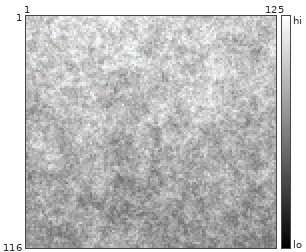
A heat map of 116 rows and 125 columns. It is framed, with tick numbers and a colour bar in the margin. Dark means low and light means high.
Grain: blotchy. Slope: up to the top. Average level on the scale: 70%.
